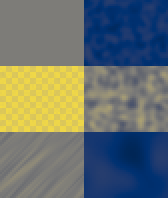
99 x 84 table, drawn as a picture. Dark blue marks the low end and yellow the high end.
The table splits into 3 rows of 2 panels. Panel 1,1: middling, flat. Panel 1,2: very low, blotchy, faint in contrast. Panel 2,1: very high, checkered, faint in contrast. Panel 2,2: middling, blotchy. Panel 3,1: middling, slanting up to the right, faint in contrast. Panel 3,2: very low, smooth, faint in contrast.
